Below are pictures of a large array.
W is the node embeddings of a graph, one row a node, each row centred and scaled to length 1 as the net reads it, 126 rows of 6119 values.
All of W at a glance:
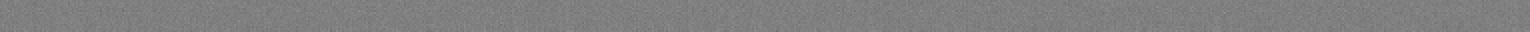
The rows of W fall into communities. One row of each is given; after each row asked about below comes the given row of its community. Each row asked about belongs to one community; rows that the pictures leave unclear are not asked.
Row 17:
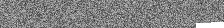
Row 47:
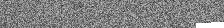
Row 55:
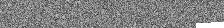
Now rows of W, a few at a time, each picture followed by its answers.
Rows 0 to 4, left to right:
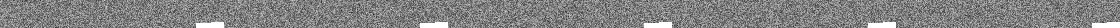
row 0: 17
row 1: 55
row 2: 55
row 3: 17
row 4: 47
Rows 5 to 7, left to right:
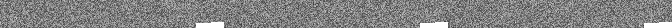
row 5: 17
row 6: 47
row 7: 47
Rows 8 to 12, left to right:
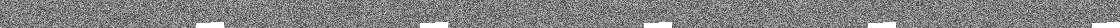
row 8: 17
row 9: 55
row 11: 17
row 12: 17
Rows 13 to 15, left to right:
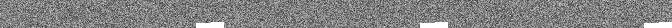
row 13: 47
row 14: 17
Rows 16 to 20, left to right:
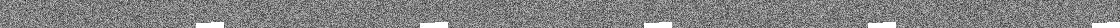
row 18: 17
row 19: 55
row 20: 47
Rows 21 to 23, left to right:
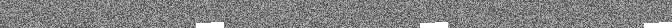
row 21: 17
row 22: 47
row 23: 17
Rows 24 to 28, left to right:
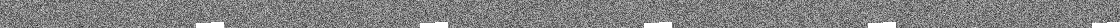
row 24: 55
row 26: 47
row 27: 47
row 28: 47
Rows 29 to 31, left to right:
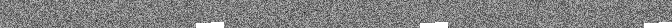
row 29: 55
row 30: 47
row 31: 17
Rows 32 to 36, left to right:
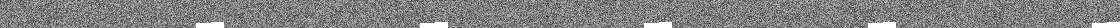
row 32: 55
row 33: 55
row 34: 47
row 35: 17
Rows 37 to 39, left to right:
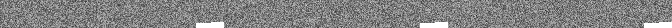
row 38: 55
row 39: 55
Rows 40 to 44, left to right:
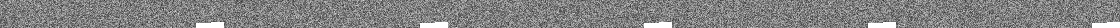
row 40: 47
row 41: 47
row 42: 55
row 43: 47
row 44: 47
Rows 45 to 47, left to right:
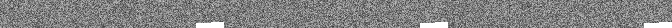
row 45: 55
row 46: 47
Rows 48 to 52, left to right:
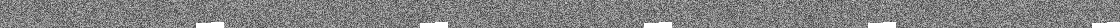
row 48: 17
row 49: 55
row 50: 17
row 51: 17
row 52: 17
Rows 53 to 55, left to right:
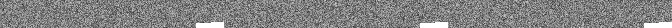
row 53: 55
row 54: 55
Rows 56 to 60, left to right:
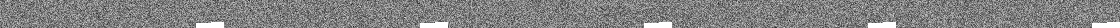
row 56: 47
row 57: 55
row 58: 17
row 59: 55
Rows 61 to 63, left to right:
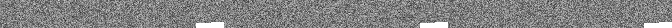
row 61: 47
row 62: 55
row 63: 47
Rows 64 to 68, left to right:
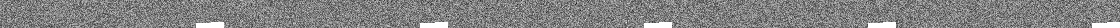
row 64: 47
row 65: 55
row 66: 55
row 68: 47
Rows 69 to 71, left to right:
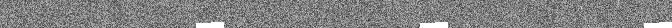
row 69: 17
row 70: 17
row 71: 47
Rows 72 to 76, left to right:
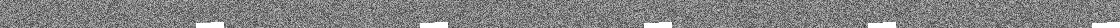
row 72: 17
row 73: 47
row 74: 47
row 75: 55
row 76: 55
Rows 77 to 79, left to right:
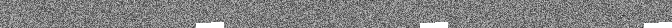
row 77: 17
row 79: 17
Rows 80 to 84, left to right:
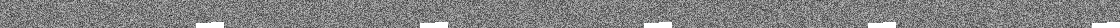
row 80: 55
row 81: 17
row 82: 17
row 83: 47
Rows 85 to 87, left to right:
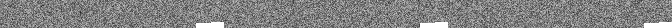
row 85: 47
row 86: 47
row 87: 55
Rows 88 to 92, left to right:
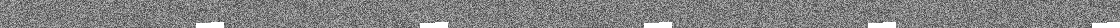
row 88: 17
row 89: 47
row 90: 17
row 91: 17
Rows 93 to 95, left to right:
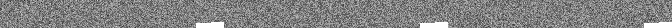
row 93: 55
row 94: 17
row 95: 55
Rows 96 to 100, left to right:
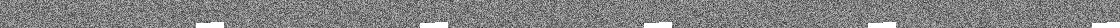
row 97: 55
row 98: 47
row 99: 47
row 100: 17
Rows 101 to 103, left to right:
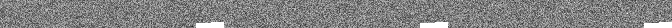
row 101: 55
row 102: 55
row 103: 17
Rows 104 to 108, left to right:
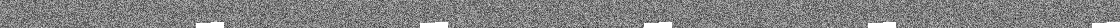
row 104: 17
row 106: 17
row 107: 17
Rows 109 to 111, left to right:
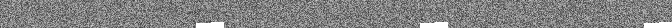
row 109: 17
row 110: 17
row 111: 55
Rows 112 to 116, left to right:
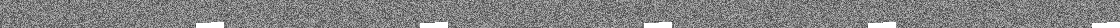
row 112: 47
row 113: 55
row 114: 17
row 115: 47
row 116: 17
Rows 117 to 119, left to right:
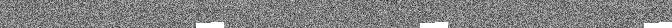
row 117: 17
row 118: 55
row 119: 17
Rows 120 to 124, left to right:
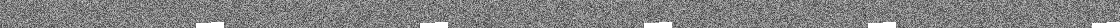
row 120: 47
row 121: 47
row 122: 17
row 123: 17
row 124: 17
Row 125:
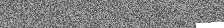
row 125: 17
